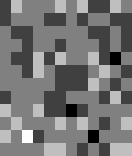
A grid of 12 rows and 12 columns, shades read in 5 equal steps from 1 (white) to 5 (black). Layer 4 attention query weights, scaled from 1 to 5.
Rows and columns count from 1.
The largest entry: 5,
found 3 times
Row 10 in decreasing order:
4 3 3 3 3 3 3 3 2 2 2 2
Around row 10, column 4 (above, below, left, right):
2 4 3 3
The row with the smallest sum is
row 10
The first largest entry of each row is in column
1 1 2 3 11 3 6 1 7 10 9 8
